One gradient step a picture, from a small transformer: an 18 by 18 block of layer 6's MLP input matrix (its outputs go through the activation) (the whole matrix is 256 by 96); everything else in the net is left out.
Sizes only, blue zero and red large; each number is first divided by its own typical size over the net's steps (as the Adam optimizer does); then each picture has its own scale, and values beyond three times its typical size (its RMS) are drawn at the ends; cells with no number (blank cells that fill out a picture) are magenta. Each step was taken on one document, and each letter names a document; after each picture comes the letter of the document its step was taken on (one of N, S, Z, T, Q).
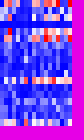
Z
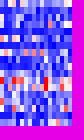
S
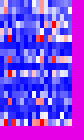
Z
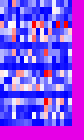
S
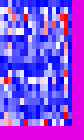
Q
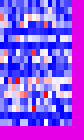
S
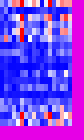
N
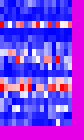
S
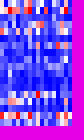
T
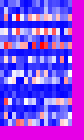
Z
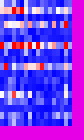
T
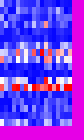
S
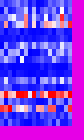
N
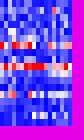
T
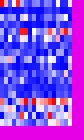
N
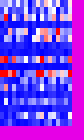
Z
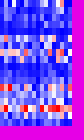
N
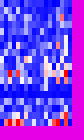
Q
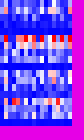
N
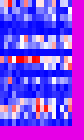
N
